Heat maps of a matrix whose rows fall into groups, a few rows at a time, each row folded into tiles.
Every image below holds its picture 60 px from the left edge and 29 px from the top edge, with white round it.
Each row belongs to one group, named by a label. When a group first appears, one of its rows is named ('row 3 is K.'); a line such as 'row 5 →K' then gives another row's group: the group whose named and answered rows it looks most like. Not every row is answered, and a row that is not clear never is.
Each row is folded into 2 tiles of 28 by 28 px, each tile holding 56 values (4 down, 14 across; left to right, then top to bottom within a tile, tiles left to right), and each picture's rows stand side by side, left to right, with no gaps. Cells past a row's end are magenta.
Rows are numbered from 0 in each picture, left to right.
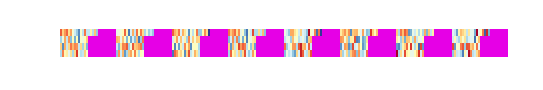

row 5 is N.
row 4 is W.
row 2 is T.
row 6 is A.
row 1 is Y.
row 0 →T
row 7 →W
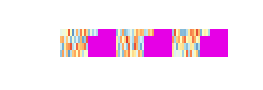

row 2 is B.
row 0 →Y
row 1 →B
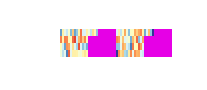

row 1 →Y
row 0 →B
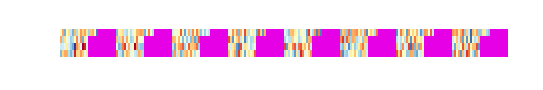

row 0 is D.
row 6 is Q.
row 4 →W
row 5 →N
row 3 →N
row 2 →Y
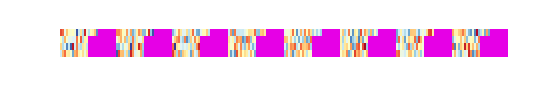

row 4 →Y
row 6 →Q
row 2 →Q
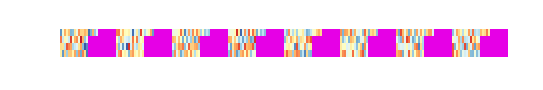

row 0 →B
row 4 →Q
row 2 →Y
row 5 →A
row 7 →Q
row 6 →A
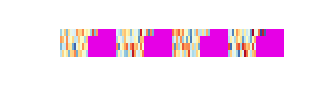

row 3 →W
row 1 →W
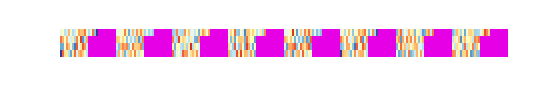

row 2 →N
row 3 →B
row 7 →Q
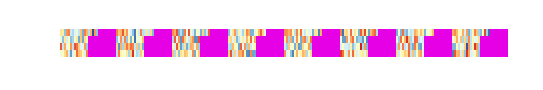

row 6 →B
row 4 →N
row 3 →Q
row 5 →A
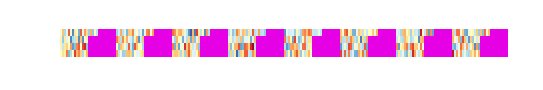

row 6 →W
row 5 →A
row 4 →B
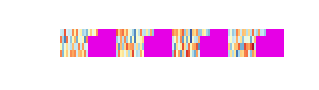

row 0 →N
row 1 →T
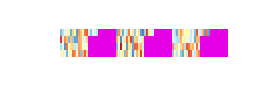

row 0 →B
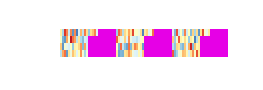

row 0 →A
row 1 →N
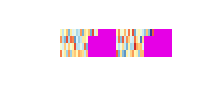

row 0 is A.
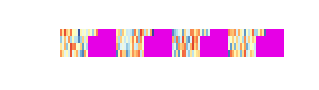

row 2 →B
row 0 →T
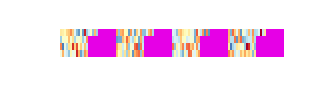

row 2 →W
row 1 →A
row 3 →A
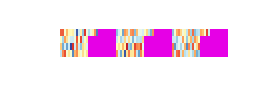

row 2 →Q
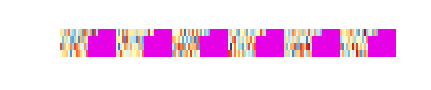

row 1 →A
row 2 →Y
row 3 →Q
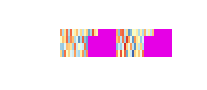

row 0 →A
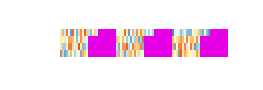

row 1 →Y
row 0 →B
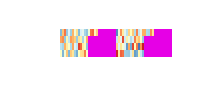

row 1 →Q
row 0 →N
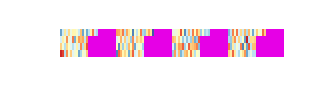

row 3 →Q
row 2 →Y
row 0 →Q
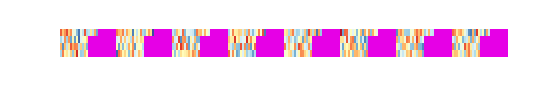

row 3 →Q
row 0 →T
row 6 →B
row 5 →A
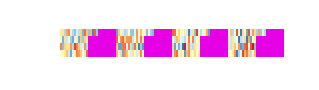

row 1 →B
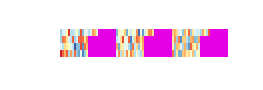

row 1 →Q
